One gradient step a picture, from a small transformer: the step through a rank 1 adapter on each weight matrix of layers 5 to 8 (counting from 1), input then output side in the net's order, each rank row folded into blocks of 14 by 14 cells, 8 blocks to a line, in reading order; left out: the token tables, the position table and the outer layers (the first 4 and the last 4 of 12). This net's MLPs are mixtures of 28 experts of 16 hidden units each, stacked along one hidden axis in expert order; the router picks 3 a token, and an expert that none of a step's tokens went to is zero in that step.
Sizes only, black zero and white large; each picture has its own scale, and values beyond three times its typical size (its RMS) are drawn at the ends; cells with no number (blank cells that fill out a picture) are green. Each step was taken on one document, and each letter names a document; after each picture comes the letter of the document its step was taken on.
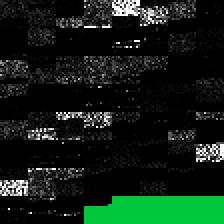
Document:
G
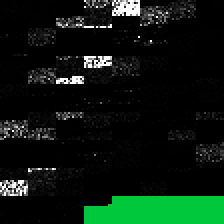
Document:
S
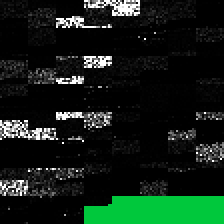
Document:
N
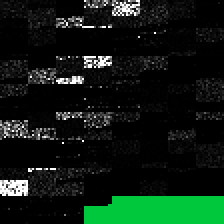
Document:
N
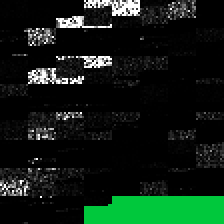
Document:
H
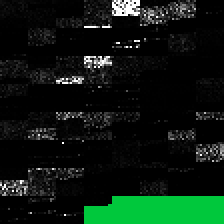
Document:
G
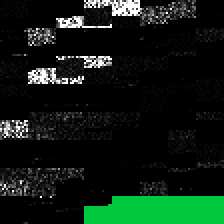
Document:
H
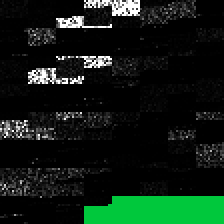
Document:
H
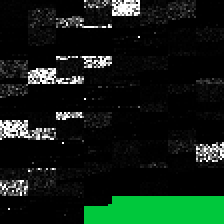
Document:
N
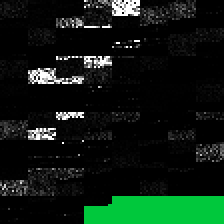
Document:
G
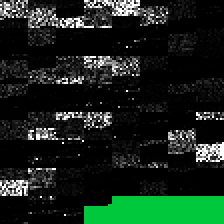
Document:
G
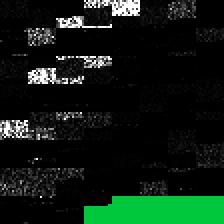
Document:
H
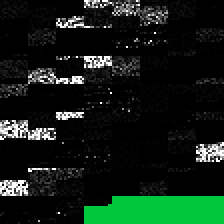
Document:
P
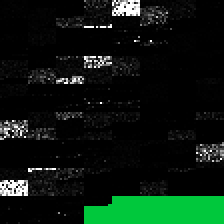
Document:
S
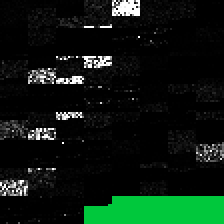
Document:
S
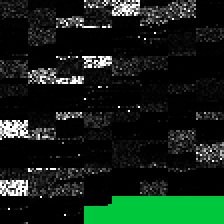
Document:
N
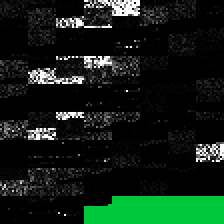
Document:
G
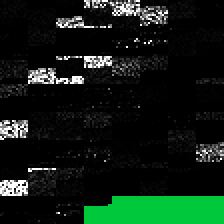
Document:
P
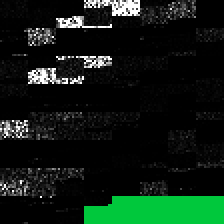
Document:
H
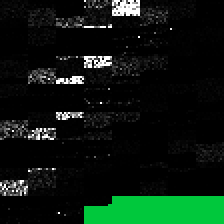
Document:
S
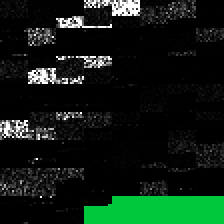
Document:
H
